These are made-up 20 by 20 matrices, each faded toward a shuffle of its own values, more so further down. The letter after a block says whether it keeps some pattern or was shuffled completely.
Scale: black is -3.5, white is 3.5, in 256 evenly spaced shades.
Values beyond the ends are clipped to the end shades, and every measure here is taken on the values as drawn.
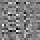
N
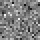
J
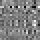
N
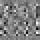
N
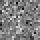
J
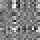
N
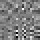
N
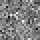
J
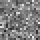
J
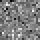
J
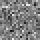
J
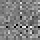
N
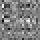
N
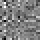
N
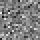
J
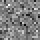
J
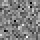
J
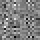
N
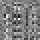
N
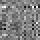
N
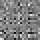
N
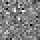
J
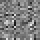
N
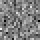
J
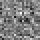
N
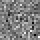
J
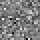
J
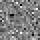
J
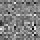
N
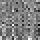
N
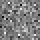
J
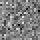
J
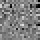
N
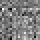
N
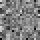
N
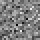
J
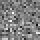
J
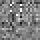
N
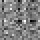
N
